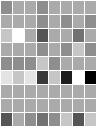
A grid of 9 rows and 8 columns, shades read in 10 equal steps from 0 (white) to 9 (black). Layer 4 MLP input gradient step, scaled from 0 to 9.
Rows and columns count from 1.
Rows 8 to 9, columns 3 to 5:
3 3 3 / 4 5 4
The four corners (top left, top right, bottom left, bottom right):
4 3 6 2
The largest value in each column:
6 4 4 7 4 8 6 9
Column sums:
29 24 27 38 28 33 28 34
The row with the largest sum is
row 9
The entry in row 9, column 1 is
6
